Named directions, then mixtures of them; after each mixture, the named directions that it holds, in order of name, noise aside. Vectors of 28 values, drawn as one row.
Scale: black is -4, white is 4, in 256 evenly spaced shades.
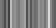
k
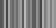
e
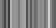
k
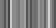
k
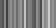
e, k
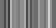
k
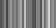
e, k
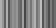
e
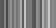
e, k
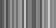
e, k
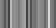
k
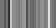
k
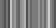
k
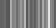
e, k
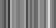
k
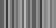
e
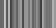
e, k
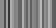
e, k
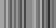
e, k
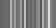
e, k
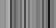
e, k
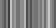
k
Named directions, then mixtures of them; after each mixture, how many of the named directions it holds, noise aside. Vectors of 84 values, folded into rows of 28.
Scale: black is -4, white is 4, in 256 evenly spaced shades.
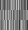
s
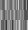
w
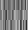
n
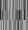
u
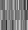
one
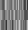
one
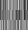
two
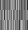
one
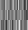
one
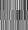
three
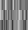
two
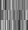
three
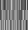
three
